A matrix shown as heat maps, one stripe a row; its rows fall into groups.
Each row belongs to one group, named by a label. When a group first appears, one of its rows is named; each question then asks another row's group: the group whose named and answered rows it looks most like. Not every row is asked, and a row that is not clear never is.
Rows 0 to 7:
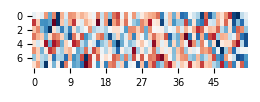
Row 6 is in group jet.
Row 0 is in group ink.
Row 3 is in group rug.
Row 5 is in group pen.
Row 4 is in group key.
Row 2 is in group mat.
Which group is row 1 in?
ink
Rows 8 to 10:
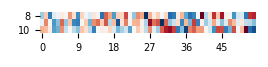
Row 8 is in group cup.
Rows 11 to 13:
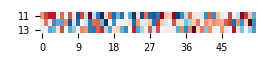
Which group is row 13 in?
key
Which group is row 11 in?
rug
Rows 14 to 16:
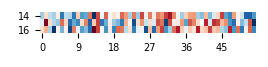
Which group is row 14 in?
jet
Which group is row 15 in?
mat
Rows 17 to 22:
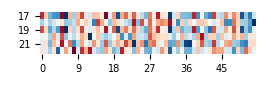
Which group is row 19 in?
ink
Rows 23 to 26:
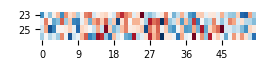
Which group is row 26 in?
key
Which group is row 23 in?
cup
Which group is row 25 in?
cup
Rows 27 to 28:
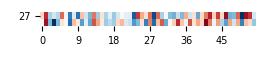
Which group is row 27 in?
mat
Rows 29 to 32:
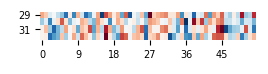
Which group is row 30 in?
key
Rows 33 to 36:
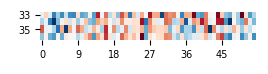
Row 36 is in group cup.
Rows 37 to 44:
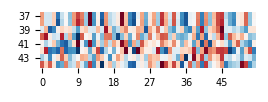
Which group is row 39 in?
cup
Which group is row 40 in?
rug
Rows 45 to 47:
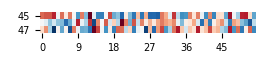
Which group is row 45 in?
rug
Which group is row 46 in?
jet
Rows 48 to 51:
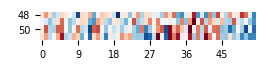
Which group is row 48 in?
rug
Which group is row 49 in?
key
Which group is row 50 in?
pen
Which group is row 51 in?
pen
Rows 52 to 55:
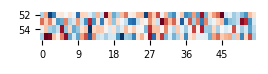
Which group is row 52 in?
cup
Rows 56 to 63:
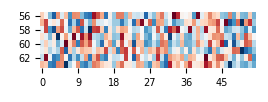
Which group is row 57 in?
mat
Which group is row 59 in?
cup
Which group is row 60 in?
cup
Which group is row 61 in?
ink
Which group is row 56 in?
pen
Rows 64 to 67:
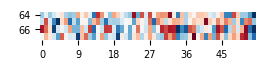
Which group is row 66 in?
rug
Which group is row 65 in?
mat
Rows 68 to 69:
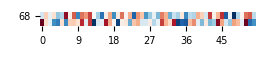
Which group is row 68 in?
cup
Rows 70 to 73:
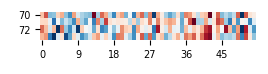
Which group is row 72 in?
mat
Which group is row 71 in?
jet
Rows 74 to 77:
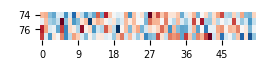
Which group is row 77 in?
pen
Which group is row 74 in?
jet
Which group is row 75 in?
ink
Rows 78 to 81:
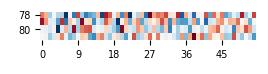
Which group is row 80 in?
cup
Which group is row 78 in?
jet
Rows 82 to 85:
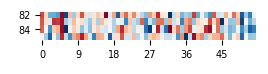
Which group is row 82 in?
ink
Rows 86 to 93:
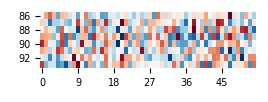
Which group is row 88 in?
rug
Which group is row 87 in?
jet
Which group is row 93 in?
jet
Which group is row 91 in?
pen
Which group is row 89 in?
ink
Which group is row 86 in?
mat
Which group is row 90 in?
rug
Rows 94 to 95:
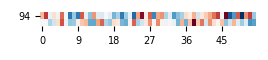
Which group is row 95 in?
key
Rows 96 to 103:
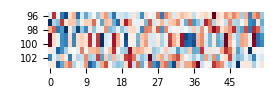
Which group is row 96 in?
mat
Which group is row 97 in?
key
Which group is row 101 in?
cup
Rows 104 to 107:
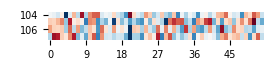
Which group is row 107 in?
mat
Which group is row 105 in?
rug
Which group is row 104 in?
cup
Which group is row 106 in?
ink
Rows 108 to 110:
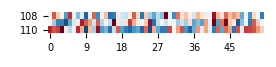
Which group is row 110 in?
rug
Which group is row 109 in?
cup
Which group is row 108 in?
mat
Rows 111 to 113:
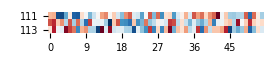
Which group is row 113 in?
pen
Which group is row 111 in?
pen
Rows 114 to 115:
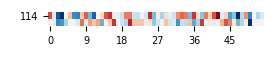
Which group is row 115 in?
cup
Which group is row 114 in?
pen
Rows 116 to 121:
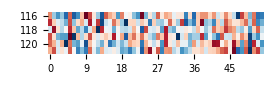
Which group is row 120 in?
mat
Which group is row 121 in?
mat
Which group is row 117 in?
rug
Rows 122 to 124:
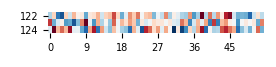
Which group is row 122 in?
cup
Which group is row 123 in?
jet
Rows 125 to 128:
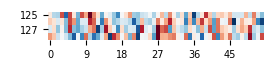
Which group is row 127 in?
key
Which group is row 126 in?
key
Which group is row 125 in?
key
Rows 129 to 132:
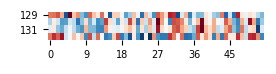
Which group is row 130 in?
jet
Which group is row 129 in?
ink
